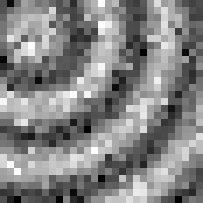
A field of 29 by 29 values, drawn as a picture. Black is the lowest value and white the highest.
Average level on the scale: 50%. Slope: none. Odd rows or columns: none. Rings: centred on the top left.
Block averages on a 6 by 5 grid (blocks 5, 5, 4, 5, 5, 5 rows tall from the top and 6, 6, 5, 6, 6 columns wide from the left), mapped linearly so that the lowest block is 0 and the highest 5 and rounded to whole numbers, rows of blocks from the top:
3 1 5 1 2
3 1 4 1 2
1 3 3 2 1
4 3 0 5 1
3 3 4 0 4
1 0 1 5 1
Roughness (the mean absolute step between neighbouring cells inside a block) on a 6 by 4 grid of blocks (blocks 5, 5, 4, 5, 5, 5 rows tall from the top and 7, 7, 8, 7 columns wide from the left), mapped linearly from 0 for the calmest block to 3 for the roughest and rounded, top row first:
0 2 1 1
3 0 2 2
2 2 1 1
1 1 1 1
1 1 1 0
1 2 2 1
